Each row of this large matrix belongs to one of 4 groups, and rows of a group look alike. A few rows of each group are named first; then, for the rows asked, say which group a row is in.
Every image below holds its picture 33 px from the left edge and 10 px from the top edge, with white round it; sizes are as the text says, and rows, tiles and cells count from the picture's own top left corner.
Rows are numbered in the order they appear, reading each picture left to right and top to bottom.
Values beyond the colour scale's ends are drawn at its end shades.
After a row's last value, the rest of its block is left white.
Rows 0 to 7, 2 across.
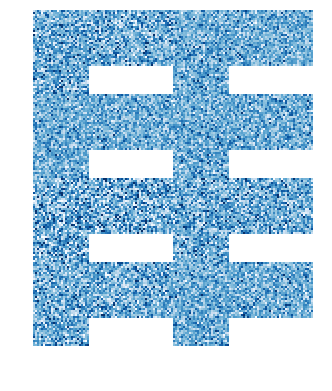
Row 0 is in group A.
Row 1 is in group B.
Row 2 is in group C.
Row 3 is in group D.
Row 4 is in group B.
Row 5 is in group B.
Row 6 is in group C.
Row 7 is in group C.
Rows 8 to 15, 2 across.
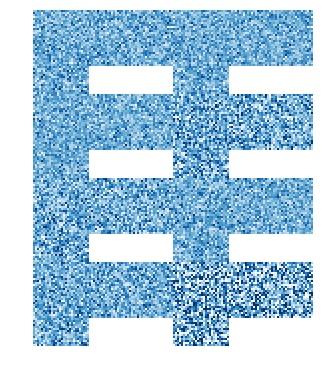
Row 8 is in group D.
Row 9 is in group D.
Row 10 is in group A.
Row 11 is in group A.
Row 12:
B
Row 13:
B
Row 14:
D
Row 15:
A
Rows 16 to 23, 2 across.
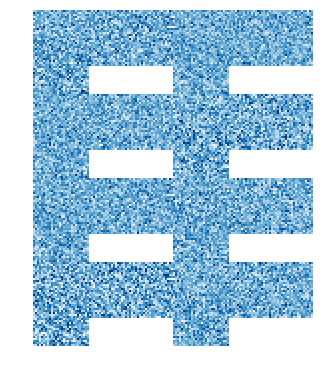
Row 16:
D
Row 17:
D
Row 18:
C
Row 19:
B
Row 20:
D
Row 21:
A
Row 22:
D
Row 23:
B
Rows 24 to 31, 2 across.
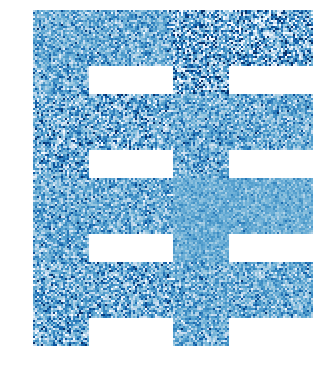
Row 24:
D
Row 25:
A
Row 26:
B
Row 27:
B
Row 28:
D
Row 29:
C
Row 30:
D
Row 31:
A
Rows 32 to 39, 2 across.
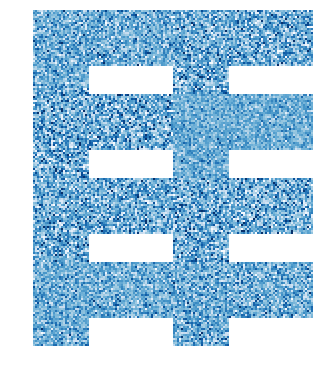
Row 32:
C
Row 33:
D
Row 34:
D
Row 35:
D
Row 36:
B
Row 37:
C
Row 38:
A
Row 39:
A
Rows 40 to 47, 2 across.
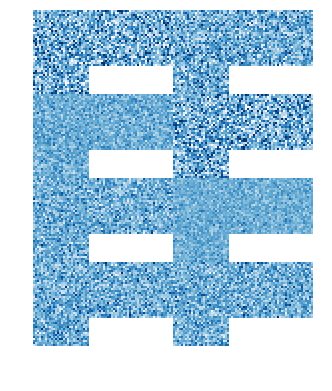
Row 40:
C
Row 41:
B
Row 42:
D
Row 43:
C
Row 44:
A
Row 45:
C
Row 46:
B
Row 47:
C
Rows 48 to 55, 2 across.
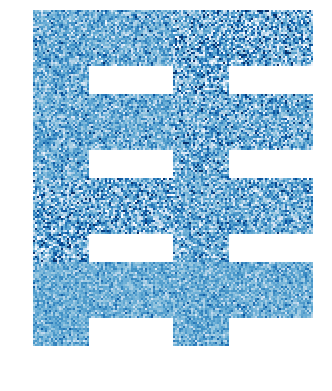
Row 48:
C
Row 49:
C
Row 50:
B
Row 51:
B
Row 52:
D
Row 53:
D
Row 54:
A
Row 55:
C
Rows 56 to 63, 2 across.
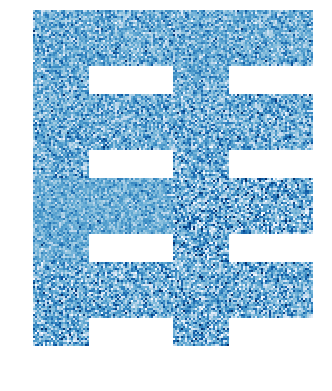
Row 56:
A
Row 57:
A
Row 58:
C
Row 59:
D
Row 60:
D
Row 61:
B
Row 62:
A
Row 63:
B
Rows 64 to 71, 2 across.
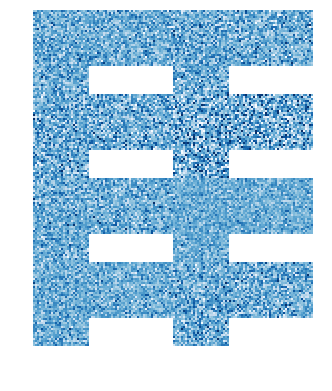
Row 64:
D
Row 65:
A
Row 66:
A
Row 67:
B
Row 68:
A
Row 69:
A
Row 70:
A
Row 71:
B
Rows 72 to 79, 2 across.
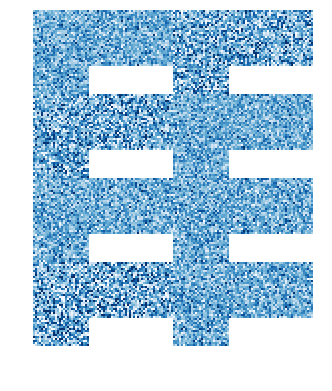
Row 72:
B
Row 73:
A
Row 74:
B
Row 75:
C
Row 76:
D
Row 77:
C
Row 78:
B
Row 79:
D
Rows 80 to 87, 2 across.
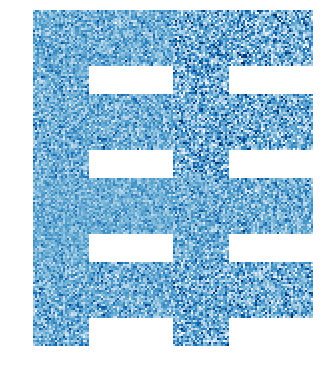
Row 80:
A
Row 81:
C
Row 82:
C
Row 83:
B
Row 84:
A
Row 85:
C
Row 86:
C
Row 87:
A
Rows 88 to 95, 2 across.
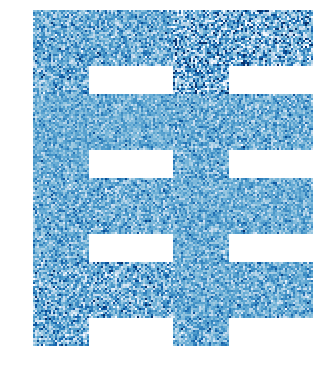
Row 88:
D
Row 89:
C
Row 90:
A
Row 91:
C
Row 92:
C
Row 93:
C
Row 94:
C
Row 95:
D
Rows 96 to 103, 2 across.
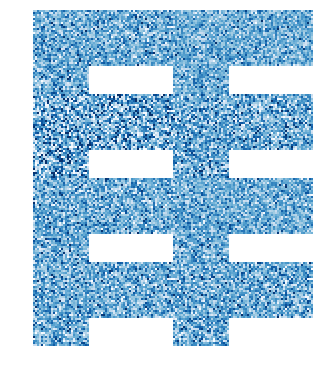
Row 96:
D
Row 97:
B
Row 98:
D
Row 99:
A
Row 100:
A
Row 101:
D
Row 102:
D
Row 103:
D
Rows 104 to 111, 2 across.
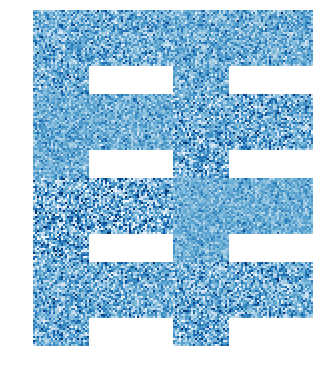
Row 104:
B
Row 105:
B
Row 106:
C
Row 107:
B
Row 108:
B
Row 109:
C
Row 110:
B
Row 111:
B
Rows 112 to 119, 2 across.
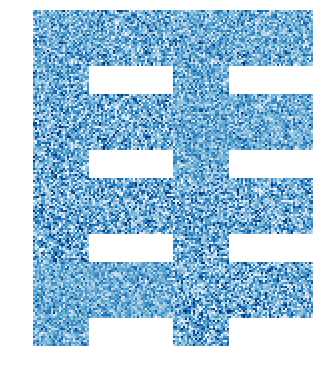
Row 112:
C
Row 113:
C
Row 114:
C
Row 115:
A
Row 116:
D
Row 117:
A
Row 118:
D
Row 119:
B
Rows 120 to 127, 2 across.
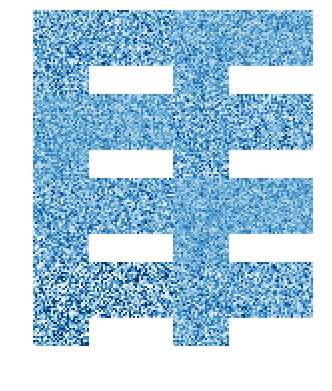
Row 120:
C
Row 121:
B
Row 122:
A
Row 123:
A
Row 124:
D
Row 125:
B
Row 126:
B
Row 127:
C
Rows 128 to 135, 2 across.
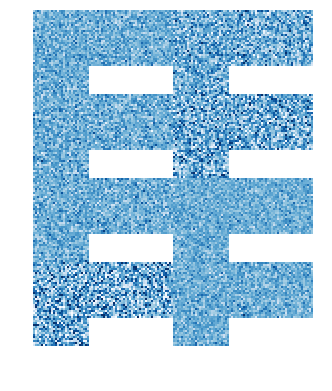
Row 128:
A
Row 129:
C
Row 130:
A
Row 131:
D
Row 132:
C
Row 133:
D
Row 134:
C
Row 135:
C
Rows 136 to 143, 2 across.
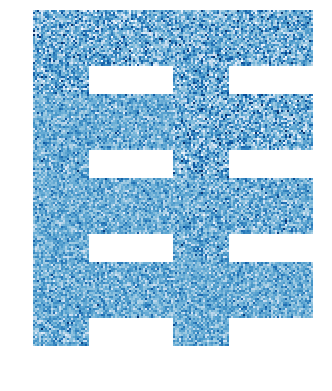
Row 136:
A
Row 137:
B
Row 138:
B
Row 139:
B
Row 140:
C
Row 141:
B
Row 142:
D
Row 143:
C
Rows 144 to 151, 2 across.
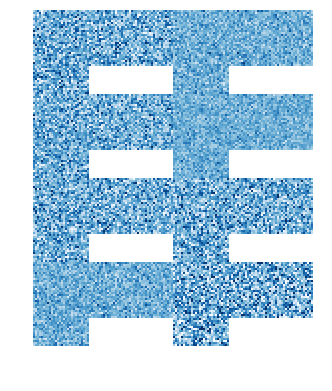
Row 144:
A
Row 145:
C
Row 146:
A
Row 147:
B
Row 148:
C
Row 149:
B
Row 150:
C
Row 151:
D
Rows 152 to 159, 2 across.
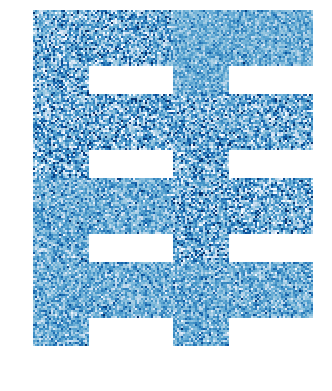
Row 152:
B
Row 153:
C
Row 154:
D
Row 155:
D
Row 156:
D
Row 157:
A
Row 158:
C
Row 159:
A
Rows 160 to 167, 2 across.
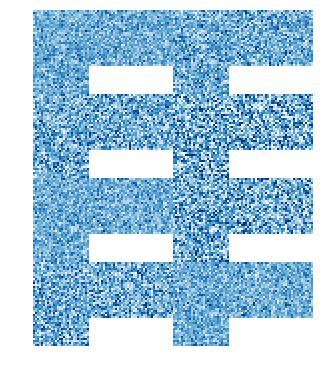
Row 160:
B
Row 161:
B
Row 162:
B
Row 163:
A
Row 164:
C
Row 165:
C
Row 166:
A
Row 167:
C
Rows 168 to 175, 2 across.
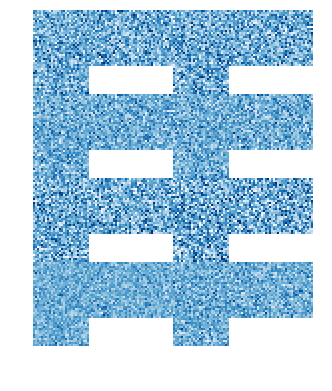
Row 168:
C
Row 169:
D
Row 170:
D
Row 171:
C
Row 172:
A
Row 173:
D
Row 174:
C
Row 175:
A
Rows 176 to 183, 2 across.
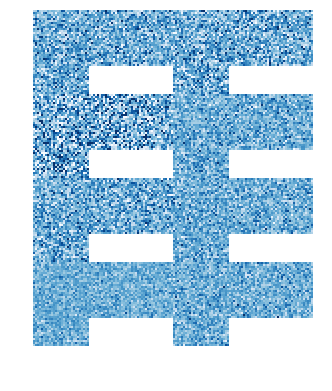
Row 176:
B
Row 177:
B
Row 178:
B
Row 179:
B
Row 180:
D
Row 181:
A
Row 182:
A
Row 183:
C
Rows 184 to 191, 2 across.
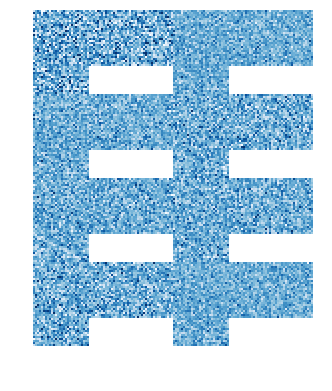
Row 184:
A
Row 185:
A
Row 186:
A
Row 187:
C
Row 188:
D
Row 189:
A
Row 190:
B
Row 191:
D
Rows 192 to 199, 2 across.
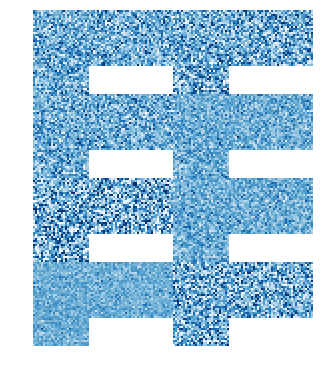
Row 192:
C
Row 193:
D
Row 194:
D
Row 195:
D
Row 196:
C
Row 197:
D
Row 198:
A
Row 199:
A
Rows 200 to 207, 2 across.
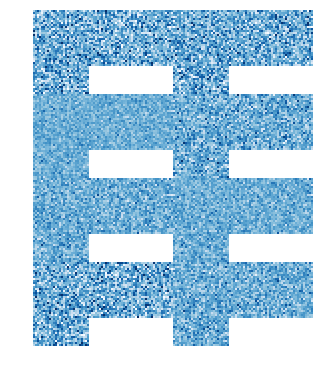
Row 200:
A
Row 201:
D
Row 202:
D
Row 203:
B
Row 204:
D
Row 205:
D
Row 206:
C
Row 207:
B
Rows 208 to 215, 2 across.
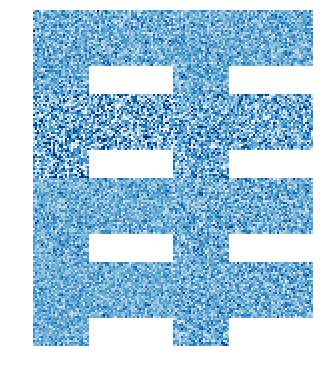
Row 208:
A
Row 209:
D
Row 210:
C
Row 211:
C
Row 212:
B
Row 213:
B
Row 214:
C
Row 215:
D
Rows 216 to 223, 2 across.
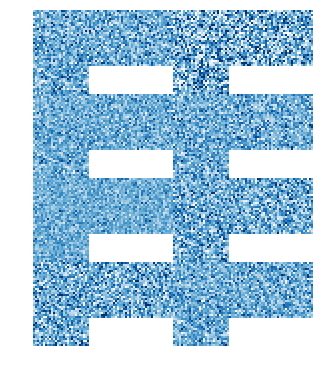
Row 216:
D
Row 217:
B
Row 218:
D
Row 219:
A
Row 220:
C
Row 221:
D
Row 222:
C
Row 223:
D
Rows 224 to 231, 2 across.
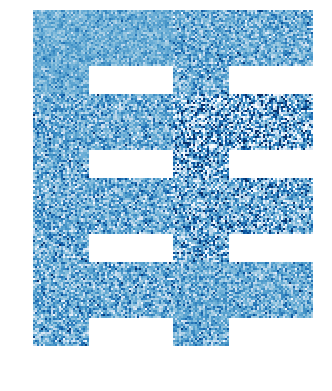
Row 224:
B
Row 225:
D
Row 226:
A
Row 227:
B
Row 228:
D
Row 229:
B
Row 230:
D
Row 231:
A
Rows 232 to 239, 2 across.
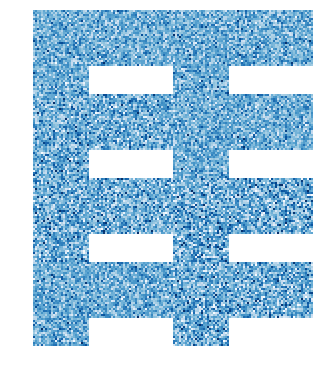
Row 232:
C
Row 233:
A
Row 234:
B
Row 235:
C
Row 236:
C
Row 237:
D
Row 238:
D
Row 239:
B
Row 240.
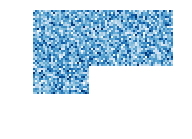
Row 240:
D
